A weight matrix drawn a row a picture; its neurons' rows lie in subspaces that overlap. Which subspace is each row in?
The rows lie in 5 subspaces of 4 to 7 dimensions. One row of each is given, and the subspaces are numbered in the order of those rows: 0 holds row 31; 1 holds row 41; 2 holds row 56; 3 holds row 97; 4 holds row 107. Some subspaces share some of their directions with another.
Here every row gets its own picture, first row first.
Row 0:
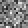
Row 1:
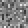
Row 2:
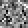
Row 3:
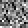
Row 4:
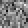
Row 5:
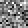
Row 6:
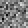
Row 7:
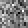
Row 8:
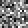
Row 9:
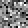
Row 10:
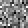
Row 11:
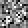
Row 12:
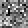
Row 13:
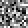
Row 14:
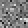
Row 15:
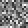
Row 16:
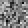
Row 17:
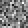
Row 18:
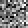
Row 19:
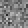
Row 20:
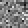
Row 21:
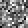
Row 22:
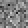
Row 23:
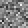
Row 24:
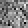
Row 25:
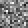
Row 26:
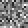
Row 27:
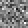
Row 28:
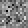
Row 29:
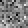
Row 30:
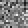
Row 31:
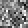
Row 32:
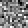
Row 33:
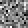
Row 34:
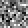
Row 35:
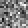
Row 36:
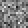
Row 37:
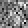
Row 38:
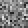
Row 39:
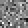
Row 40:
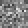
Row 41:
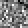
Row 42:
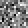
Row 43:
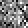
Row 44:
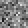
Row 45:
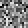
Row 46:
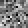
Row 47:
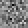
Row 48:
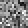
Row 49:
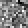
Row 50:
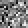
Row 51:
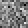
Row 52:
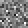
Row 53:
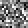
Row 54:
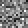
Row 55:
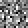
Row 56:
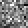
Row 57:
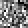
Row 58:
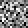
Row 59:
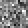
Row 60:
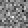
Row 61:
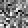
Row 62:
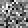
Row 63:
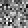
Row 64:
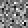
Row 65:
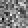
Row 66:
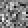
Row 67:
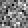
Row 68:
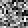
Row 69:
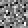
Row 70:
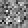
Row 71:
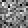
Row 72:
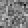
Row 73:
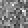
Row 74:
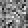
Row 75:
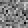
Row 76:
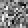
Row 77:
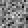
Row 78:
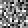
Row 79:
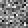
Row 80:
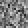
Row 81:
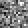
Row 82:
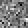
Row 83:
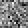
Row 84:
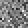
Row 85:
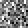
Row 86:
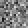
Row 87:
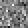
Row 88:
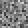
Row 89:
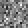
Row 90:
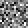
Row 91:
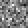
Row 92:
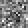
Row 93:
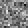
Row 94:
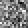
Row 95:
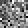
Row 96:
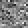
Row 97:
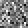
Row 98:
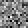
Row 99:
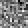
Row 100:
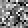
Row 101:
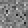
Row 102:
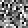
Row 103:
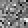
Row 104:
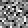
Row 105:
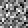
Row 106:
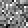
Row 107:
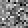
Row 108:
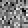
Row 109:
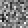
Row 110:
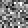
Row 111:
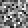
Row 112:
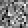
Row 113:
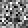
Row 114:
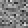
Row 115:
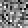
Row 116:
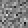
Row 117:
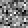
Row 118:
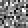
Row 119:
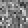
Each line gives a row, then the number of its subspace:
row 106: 2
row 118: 3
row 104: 2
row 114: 4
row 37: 4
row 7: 0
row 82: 0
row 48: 3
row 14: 0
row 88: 1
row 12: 2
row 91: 4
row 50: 3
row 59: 3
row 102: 2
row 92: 4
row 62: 2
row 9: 0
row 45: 1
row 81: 1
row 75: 3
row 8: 0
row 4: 0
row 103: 0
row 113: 1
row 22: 2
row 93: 0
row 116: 0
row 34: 1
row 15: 2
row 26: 2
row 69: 3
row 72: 3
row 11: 4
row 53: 3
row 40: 0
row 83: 2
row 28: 2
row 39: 0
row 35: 0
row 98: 2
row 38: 1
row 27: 4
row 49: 1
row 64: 4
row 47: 4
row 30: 3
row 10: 1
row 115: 1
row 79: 4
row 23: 0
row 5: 3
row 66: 1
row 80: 2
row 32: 1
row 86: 0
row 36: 2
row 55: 2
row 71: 2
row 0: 2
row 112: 3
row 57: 1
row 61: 2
